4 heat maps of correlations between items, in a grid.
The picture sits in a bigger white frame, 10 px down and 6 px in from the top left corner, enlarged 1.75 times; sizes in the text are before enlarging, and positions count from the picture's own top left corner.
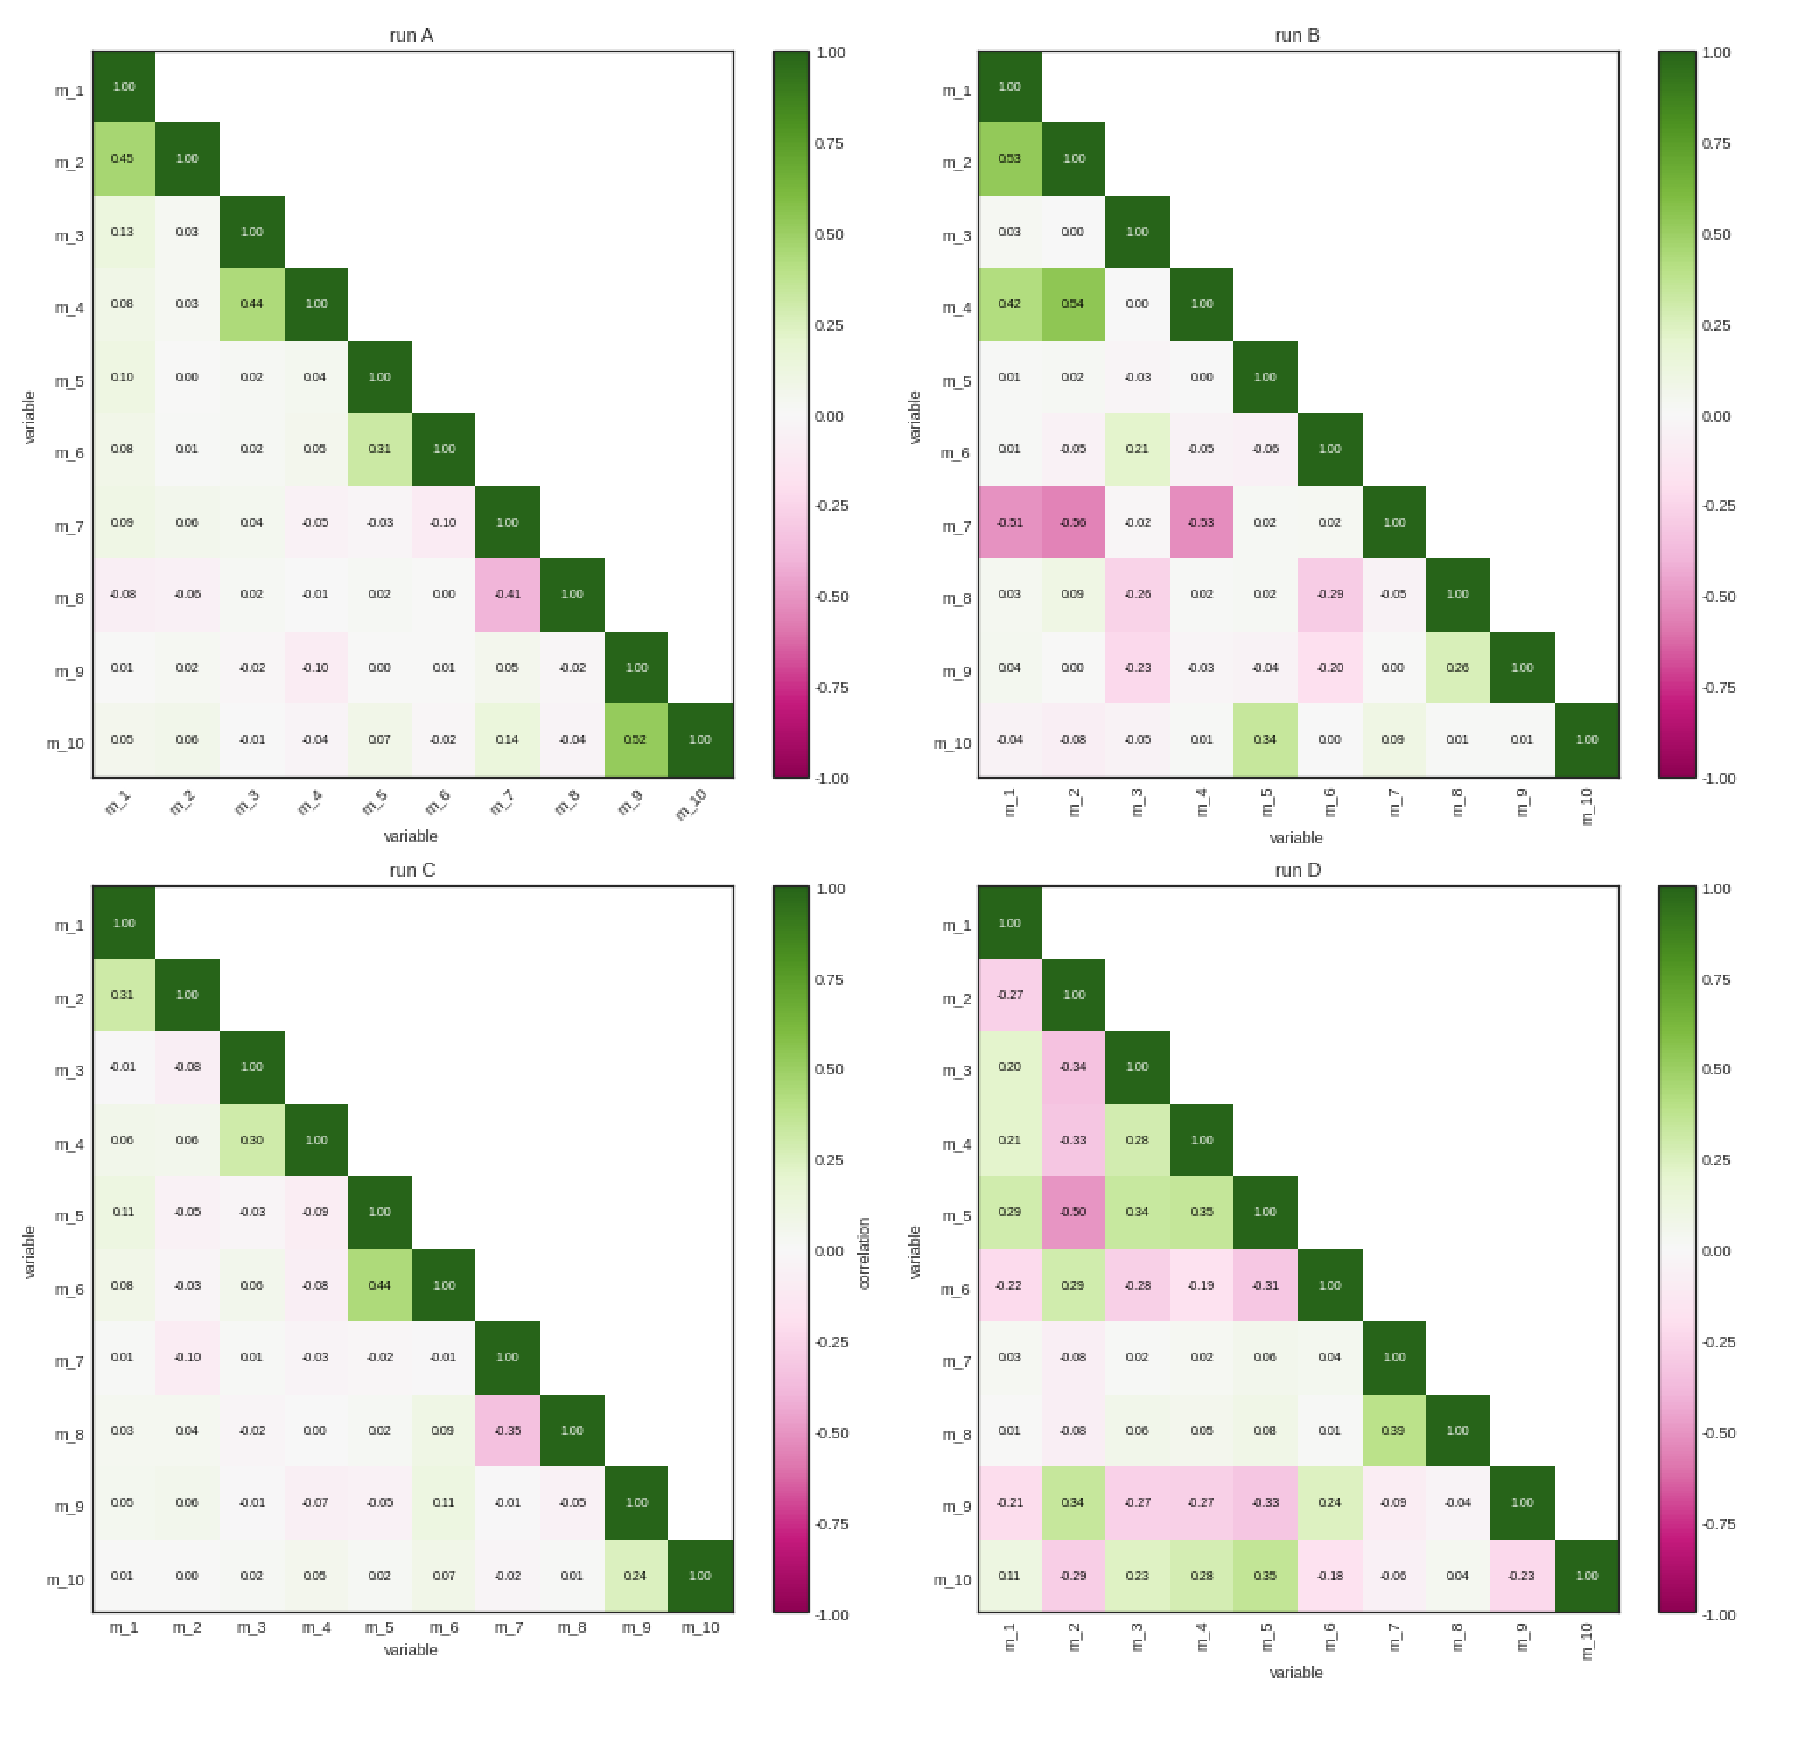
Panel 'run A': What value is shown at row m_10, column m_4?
-0.04
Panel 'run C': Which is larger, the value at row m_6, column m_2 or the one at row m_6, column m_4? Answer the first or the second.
the first
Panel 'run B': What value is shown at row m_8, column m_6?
-0.29
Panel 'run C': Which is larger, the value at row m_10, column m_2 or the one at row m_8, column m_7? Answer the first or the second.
the first
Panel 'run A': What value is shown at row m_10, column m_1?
0.05
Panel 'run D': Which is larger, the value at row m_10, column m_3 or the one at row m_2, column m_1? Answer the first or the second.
the first
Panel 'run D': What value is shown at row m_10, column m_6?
-0.18
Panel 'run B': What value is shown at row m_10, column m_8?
0.01
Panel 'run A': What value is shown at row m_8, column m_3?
0.02
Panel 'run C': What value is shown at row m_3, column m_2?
-0.08
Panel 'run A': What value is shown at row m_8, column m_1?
-0.08
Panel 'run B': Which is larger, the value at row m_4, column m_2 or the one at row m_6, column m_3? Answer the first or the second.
the first
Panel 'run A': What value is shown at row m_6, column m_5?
0.31
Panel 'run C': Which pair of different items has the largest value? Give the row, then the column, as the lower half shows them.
m_6, m_5
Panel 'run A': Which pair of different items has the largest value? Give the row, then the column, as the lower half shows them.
m_10, m_9
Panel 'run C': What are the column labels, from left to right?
m_1, m_2, m_3, m_4, m_5, m_6, m_7, m_8, m_9, m_10
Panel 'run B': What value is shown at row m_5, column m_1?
0.01
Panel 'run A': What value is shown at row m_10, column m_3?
-0.01
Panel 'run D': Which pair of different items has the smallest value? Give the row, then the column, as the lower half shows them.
m_5, m_2
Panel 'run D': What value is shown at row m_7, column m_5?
0.06
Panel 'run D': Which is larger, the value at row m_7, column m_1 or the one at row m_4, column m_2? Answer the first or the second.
the first
